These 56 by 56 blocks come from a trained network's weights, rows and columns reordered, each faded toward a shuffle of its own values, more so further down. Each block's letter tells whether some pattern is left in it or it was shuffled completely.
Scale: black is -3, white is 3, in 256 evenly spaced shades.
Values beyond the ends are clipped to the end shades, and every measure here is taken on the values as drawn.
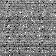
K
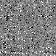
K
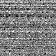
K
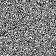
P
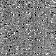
K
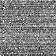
K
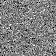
P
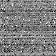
K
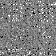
K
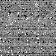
K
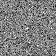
P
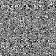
K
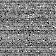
K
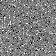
P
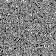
P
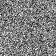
P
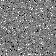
P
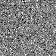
P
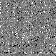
K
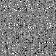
K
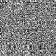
K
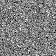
P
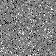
P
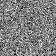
P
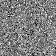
P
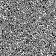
P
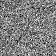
P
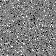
P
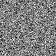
P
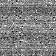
K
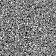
P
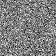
P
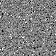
P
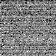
K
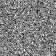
P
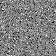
P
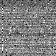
K
